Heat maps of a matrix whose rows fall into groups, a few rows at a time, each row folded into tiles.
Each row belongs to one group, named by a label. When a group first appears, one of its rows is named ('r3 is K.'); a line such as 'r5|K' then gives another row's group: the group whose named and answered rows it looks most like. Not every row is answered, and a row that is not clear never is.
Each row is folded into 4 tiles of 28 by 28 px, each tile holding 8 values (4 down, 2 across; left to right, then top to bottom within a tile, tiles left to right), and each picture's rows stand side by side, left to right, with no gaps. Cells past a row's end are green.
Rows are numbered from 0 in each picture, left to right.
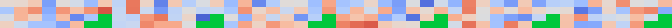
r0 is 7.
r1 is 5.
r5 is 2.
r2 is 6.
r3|6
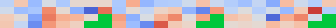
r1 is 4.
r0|4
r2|2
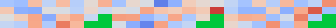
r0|2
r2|2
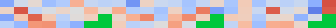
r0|5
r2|6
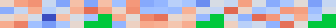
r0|7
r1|5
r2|5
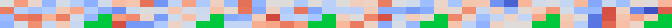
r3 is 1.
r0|5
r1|7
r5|4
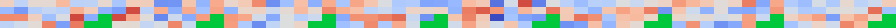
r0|2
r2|7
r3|5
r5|2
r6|1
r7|2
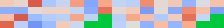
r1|2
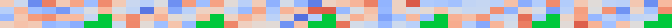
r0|1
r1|1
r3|7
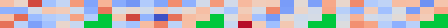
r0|7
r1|2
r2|6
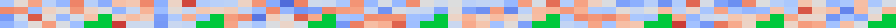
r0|5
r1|7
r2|4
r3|5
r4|1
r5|5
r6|4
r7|6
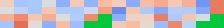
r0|1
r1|1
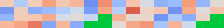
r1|6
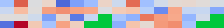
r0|6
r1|5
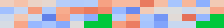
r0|7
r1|7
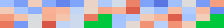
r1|5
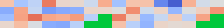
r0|1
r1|4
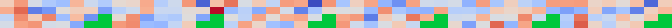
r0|5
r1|7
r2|1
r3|4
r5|1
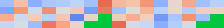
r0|6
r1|7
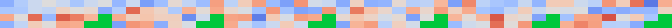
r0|2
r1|6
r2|4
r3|6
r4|5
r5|1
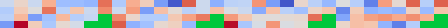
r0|6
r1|4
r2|4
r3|1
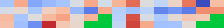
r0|4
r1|1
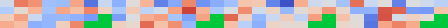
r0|7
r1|5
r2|4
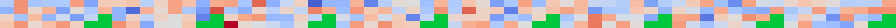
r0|6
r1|7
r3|6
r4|6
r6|4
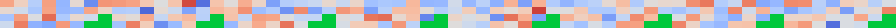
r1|1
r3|5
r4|2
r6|7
